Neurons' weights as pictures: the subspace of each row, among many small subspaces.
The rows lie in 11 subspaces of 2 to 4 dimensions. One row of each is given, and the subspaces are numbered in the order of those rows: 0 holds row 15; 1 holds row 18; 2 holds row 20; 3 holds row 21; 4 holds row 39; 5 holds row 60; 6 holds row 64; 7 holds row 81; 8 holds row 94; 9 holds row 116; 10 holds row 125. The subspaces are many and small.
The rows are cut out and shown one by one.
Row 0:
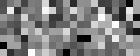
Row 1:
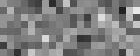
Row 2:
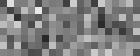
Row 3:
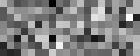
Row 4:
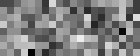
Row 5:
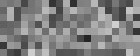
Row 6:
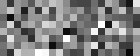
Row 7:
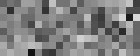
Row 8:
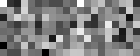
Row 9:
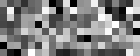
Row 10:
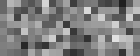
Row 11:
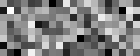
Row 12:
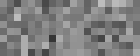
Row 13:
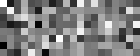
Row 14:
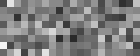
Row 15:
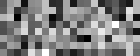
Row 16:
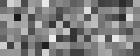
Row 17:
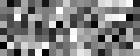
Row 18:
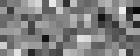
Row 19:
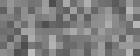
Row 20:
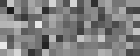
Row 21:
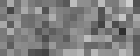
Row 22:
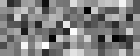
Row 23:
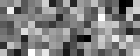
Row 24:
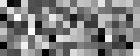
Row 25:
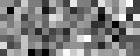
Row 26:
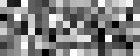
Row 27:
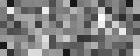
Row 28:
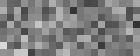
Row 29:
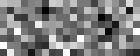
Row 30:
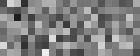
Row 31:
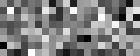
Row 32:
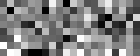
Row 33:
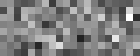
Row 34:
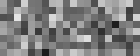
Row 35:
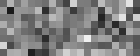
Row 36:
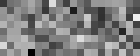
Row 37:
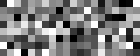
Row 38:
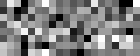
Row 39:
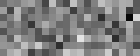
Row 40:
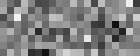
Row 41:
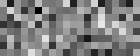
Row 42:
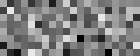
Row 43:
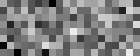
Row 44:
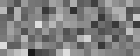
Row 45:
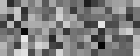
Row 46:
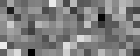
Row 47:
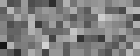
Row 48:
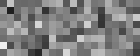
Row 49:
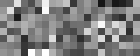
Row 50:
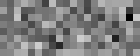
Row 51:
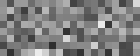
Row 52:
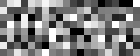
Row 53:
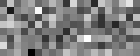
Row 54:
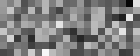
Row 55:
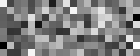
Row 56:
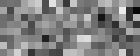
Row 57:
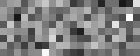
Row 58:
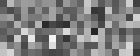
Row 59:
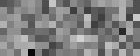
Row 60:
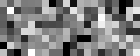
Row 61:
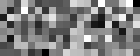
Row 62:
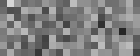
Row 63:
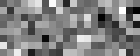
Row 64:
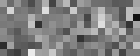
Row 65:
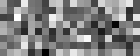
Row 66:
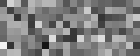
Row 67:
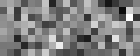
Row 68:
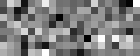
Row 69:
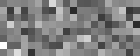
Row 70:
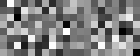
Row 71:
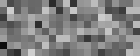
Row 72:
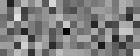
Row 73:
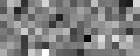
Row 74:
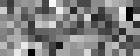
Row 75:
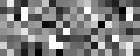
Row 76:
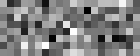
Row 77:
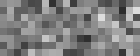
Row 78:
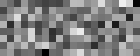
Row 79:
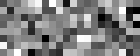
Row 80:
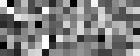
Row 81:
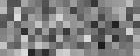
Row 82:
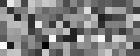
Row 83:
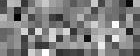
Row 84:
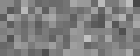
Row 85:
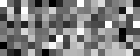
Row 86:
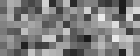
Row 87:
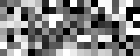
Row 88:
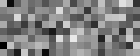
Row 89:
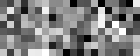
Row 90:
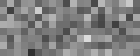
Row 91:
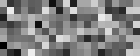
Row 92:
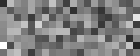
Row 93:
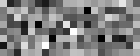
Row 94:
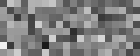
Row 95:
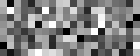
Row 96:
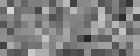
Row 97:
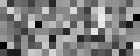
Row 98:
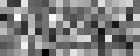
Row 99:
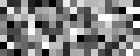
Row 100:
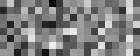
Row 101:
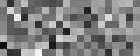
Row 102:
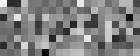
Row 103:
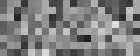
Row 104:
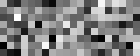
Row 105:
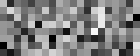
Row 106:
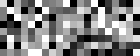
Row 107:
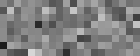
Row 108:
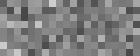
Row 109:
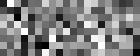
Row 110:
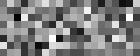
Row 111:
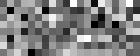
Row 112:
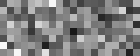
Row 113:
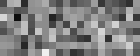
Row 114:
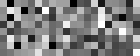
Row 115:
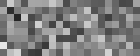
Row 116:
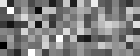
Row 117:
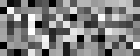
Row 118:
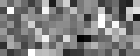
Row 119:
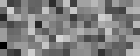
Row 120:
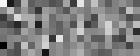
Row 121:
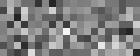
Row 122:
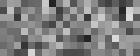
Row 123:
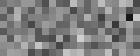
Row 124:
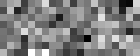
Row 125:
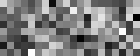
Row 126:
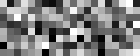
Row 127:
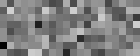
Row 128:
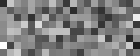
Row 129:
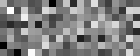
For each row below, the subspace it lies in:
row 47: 8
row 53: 9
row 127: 7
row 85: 9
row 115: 4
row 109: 7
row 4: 10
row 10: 1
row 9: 0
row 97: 6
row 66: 8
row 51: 4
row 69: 3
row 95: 6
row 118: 8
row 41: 9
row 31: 3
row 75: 4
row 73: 5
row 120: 9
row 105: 6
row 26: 0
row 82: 8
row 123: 4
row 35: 3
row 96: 3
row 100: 6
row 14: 10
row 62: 3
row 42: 4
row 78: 4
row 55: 10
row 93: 1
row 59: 10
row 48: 7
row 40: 7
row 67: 4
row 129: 2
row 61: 2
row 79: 1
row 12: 6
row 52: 4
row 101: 4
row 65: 0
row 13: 9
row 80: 2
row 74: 6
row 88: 10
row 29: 3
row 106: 9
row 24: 0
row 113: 0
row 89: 3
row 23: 5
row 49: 6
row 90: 9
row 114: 2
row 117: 4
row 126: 7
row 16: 8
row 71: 0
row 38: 5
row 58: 6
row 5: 0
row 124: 5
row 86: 1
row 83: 7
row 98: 0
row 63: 1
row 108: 2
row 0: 3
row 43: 8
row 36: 10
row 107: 7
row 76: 1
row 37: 10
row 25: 3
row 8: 9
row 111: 2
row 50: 4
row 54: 6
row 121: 9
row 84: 2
